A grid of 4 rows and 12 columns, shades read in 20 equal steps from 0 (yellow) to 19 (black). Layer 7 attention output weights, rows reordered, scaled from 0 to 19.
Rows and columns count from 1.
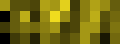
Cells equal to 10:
3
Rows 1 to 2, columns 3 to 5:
12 13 5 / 4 15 7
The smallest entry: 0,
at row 2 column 6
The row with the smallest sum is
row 1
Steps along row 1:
up same up down up down up down down up up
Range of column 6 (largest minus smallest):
11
